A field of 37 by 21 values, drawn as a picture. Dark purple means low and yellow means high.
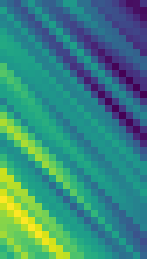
Neither half mirrors the other. The histogram is bell-shaped. There are no lone odd cells. The bottom left is the ninth with the highest average. There is an overall slope up to the bottom left.
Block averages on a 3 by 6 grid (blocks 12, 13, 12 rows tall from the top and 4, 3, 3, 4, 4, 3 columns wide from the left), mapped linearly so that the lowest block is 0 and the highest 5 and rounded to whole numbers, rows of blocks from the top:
322110 / 433221 / 544322
